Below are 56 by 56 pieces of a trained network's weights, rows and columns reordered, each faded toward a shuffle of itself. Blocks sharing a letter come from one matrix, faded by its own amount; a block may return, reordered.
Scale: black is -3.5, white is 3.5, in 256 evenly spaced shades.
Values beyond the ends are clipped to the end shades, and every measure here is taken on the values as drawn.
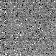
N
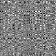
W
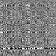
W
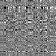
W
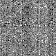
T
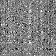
T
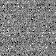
N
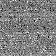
N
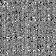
T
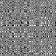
W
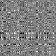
W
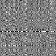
W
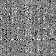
T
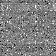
N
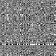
W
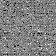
N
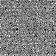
N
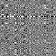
W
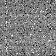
N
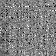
T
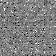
N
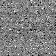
N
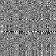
W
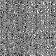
T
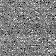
N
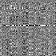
W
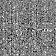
T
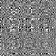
W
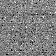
N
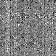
T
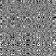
W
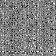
T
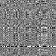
W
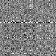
W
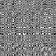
W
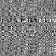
W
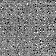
N
